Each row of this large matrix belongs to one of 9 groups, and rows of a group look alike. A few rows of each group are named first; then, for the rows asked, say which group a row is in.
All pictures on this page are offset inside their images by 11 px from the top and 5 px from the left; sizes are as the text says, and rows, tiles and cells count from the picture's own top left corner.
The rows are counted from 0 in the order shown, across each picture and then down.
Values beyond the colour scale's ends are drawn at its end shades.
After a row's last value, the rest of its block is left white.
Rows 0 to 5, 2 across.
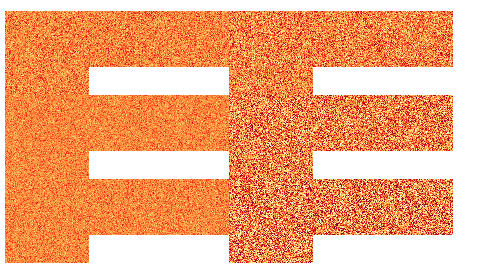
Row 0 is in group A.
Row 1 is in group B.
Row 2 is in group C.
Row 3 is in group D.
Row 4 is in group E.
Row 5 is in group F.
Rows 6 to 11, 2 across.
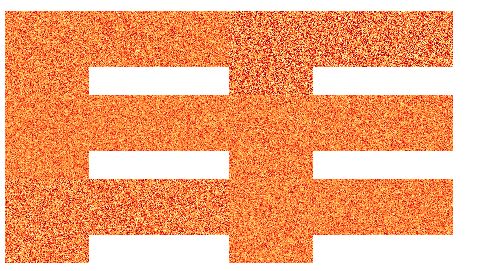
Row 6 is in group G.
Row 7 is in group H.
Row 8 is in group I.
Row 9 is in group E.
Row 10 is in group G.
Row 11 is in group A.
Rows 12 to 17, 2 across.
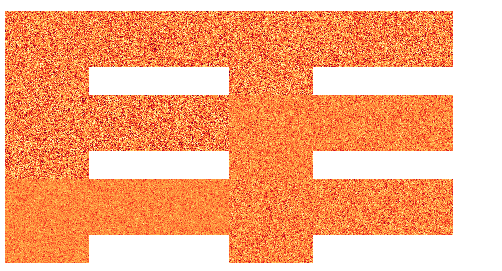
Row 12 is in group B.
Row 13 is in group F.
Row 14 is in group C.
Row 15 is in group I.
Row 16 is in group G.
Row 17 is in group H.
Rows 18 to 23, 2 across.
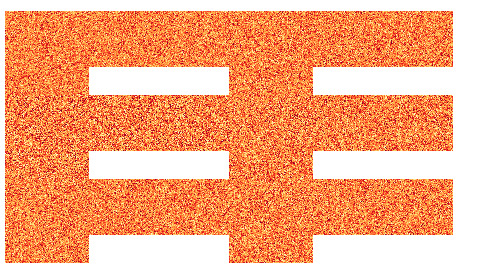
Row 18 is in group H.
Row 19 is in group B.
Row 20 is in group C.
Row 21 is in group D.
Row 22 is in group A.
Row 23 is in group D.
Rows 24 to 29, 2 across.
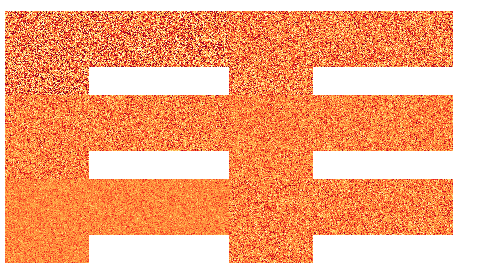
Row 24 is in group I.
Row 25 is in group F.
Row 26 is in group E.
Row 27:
C
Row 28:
G
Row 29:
E
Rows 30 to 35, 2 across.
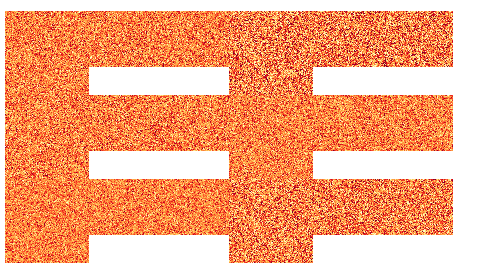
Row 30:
C
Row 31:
A
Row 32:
B
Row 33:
F
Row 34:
E
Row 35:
A
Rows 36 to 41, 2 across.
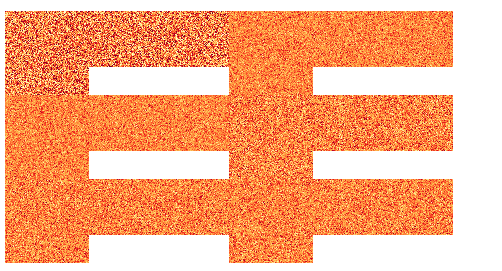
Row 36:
I
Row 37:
E
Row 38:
H
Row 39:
F
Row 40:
I
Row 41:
C
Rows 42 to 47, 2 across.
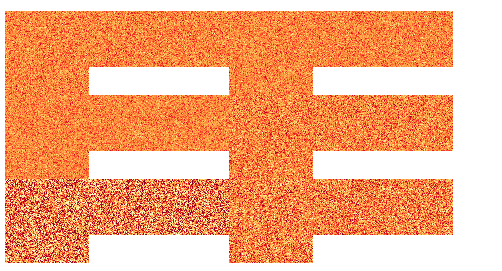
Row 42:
A
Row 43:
A
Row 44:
I
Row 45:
H
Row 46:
E
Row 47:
A
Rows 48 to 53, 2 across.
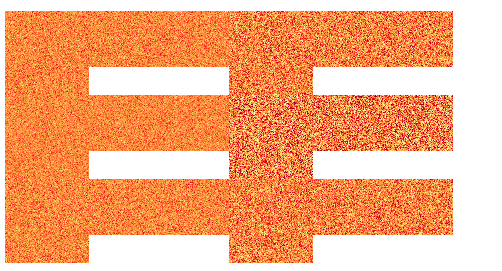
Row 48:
H
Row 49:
H
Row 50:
H
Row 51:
A
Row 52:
E
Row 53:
B
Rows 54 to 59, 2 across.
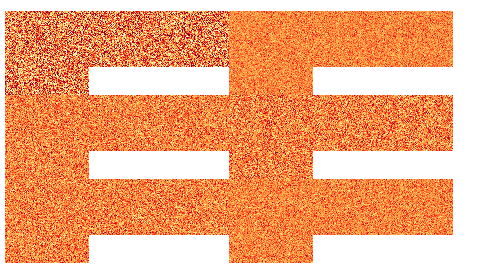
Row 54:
D
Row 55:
D
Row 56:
I
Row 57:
H
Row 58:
I
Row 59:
E
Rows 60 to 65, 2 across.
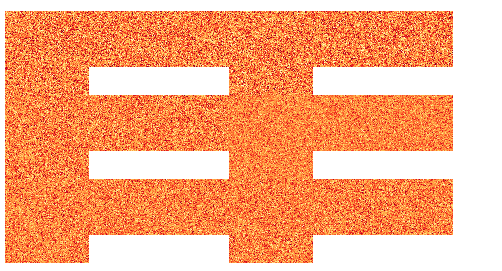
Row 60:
I
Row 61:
G
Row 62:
D
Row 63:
G
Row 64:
A
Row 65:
C
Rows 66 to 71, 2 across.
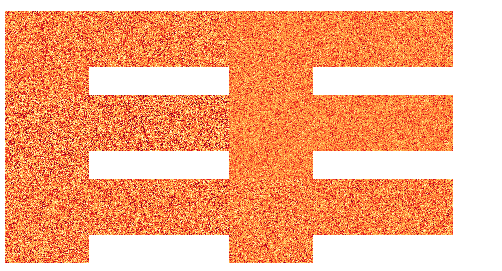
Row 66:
H
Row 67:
F
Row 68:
G
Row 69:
A
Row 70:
G
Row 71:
A
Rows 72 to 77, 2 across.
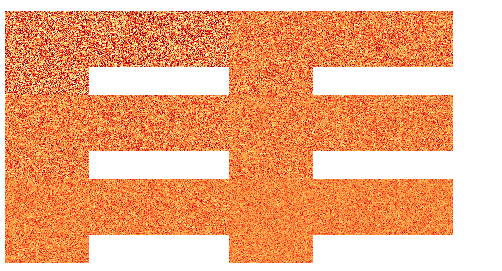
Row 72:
F
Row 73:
B
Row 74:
G
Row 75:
D
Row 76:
C
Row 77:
F
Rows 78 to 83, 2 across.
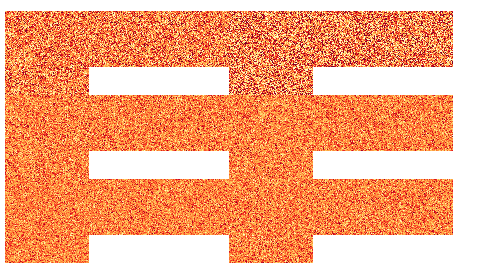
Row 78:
C
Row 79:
F
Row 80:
D
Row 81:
G
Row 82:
C
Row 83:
I
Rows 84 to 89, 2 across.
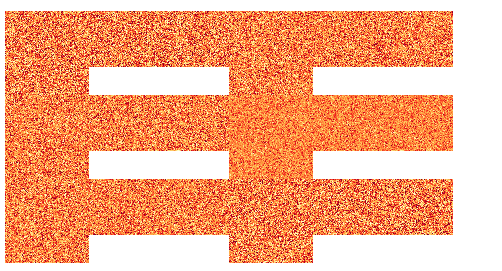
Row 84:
C
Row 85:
B
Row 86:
E
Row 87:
E
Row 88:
A
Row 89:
C
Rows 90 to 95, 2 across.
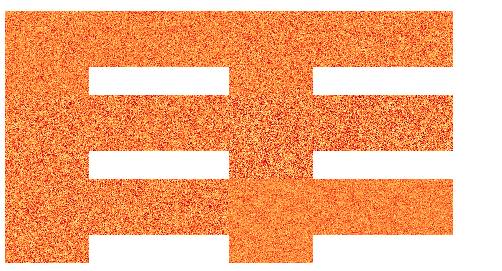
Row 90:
A
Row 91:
I
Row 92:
A
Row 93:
A
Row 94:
D
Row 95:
G
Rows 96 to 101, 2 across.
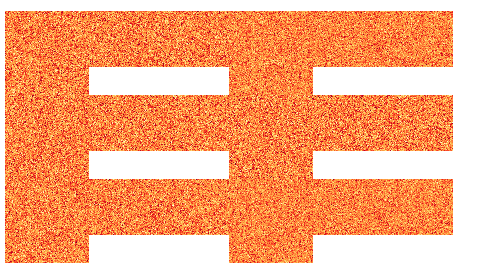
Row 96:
C
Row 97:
B
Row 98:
H
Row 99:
H
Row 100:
B
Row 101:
B
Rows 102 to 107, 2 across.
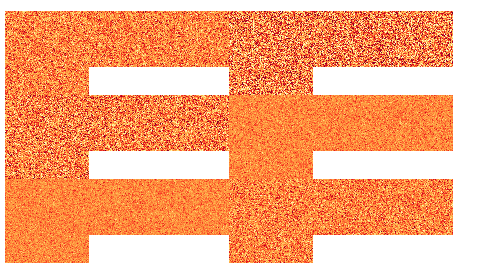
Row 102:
G
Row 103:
B
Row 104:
D
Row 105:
I
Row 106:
F
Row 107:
A
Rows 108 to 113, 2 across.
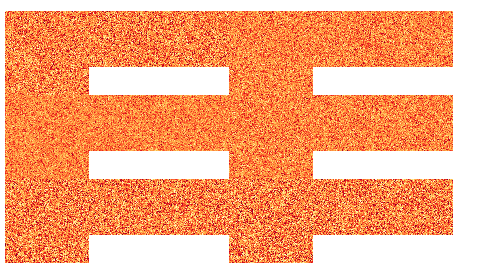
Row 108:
C
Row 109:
C
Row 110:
A
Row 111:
C
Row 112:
D
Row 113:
D
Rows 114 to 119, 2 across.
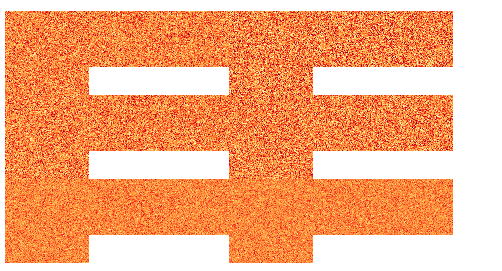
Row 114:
D
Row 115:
E
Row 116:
A
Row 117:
C
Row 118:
G
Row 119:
G
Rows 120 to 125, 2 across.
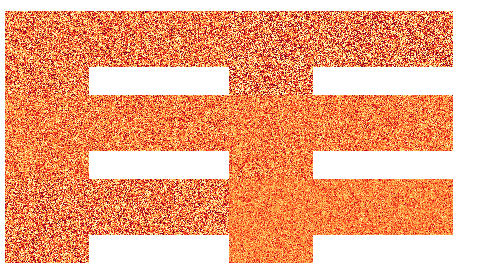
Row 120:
G
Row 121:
C
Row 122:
D
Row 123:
H
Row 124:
H
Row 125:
G
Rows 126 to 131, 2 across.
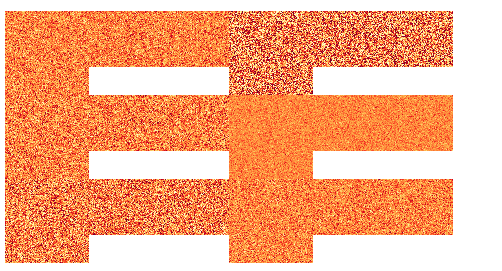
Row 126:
G
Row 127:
G
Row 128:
G
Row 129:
H
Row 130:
A
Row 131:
F
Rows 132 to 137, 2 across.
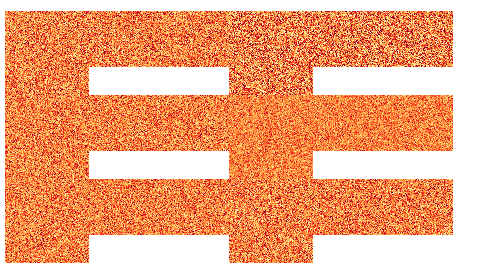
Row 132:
D
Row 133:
E
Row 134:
I
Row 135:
H
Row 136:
A
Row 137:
A
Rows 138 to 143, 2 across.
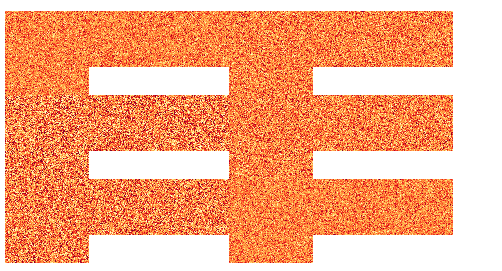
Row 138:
F
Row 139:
I
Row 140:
A
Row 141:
C
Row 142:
H
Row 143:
F
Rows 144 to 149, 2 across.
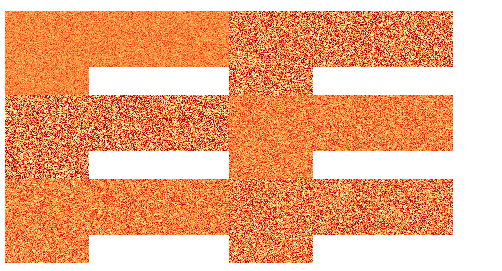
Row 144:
I
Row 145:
C
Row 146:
D
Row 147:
F
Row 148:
G
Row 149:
F
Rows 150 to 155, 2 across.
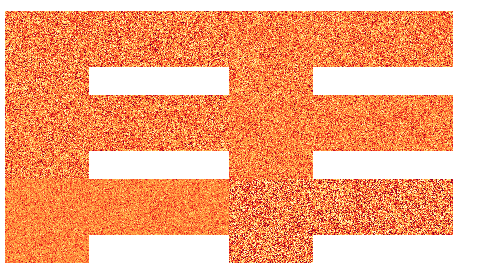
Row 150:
B
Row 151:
C
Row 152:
A
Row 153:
I
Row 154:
B
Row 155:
F
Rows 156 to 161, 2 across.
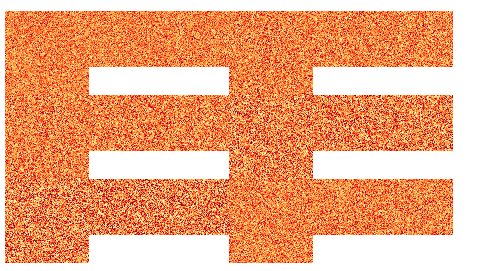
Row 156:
C
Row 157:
H
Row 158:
H
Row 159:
G
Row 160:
G
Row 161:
F
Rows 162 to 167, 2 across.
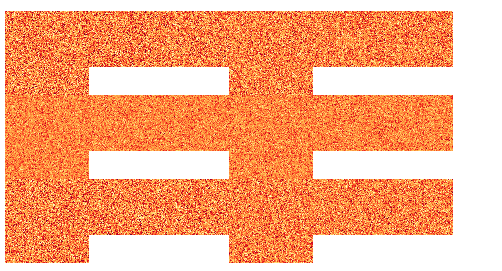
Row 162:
F
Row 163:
D
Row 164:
H
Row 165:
B
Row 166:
I
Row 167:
H
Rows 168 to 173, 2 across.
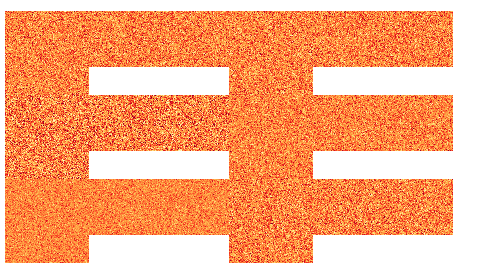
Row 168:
F
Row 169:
D
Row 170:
F
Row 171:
I
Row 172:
I
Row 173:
H
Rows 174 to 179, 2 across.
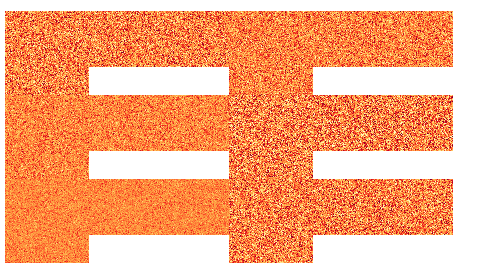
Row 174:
E
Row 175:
C
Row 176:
H
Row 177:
G
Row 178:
D
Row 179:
B
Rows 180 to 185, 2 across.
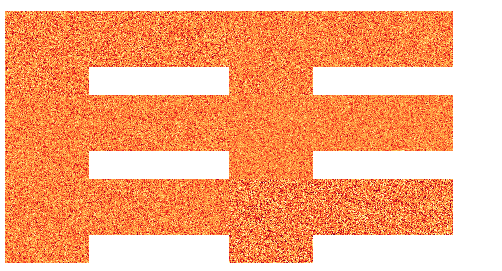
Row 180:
I
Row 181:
H
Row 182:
I
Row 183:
E
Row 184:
E
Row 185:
I
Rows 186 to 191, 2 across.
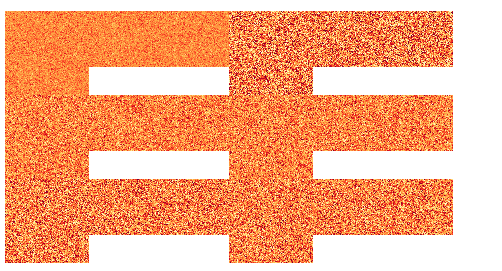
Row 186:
D
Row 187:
A
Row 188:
D
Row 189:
I
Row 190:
D
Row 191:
I
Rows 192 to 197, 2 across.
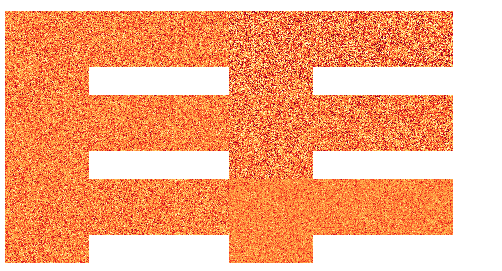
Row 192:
D
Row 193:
B
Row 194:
F
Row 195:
A
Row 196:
H
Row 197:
I
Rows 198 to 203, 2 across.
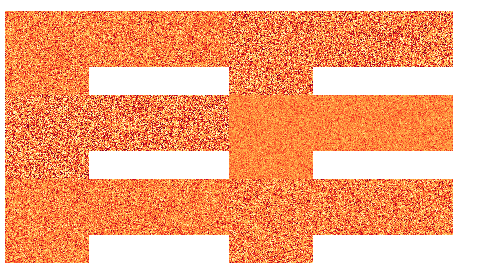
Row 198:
C
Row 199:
I
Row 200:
D
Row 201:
I
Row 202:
B
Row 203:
G
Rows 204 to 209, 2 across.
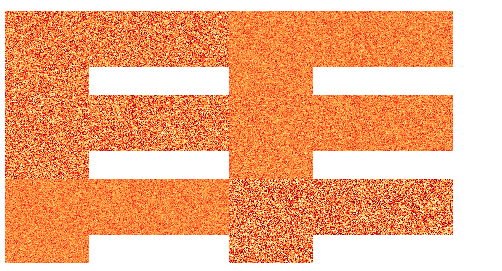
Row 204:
C
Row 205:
G
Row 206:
F
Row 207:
F
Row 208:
F
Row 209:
I
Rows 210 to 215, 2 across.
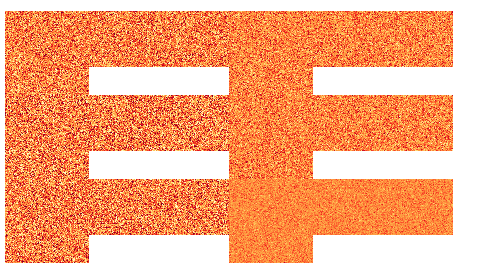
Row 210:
C
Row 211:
F
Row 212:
F
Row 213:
H
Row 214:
I
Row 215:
A
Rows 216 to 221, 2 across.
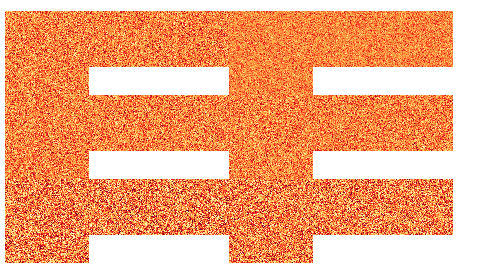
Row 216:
D
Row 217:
D
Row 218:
H
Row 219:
A
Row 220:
C
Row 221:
E
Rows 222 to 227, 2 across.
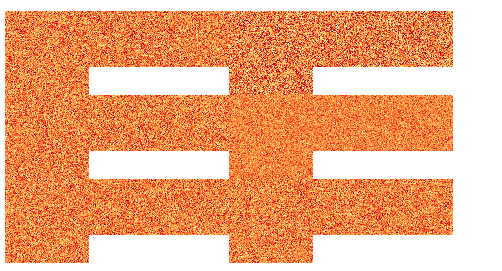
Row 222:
G
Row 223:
A
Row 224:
H
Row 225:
I
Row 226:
A
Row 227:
B
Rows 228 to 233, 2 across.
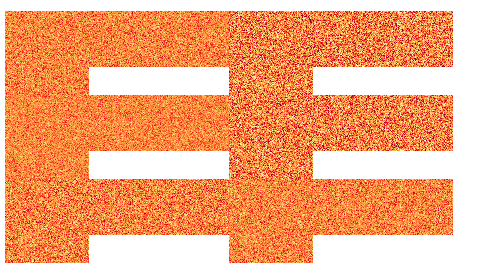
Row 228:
I
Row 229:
F
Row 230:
D
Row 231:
E
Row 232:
D
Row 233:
D
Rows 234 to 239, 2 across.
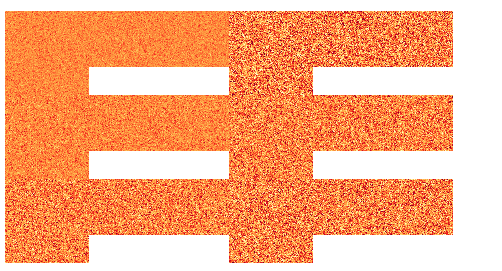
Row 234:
H
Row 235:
D
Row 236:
B
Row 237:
G
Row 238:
I
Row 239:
D
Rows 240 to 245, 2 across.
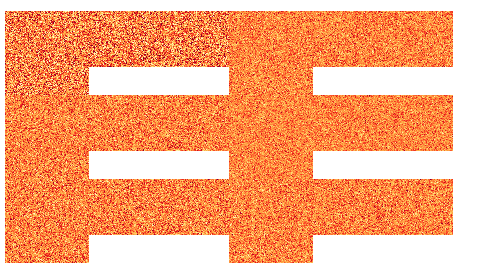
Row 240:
F
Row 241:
F
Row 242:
E
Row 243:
G
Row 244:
E
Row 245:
B
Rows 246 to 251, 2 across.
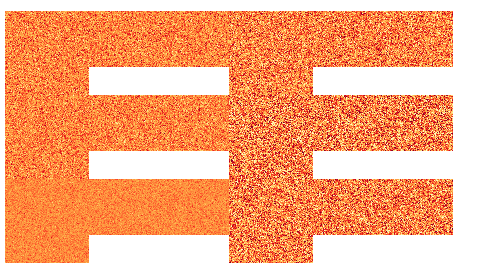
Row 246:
I
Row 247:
B
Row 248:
H
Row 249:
D
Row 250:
I
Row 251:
G
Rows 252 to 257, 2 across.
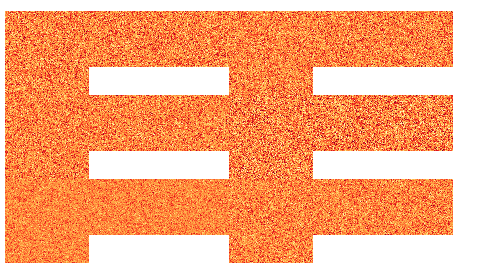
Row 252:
B
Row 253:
E
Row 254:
I
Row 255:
F
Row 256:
G
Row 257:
D
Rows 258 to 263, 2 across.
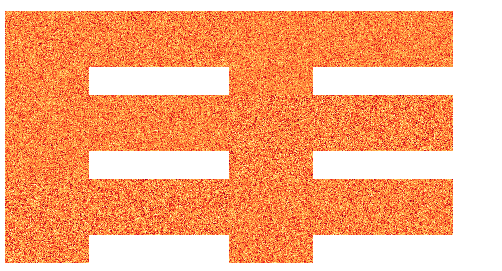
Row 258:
A
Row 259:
B
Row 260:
G
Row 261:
C
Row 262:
G
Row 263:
H
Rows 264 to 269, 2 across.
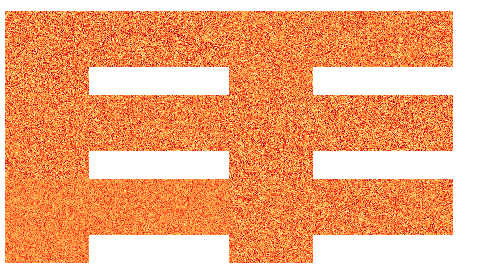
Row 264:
I
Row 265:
D
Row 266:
E
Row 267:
E
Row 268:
E
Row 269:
G
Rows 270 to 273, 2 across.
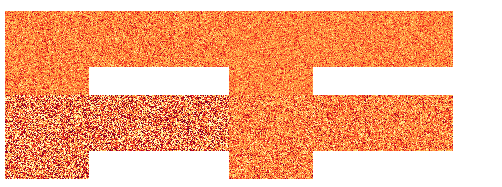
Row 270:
H
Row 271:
C
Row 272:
I
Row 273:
G
